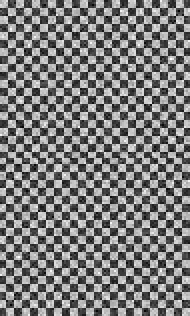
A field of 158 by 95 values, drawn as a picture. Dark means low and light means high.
It looks the same turned upside down. Overall the values sit about 50% of the way up the scale. The histogram has two humps. A checkerboard runs through the table.
